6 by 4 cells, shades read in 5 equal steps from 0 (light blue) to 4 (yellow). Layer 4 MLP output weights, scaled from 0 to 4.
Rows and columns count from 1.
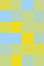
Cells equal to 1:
5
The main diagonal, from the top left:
3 1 2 1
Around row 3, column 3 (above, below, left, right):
2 4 4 2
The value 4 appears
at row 3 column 2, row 4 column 3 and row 6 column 2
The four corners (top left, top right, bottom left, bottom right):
3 2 2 2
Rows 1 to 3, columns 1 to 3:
3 2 0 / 0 1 2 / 3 4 2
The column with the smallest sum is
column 1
